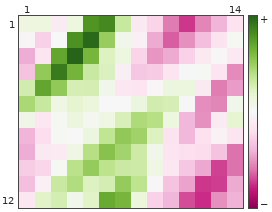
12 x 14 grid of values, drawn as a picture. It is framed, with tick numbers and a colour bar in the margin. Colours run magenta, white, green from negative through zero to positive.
The bottom right is the ninth with the lowest average. The top left is the roughest part. The values follow a bell shape. The grain runs diagonally up to the right.
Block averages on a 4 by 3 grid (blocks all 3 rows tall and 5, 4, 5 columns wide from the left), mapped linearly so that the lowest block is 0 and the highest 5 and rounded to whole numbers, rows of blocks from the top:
5 3 1 / 5 3 2 / 3 5 2 / 4 5 0
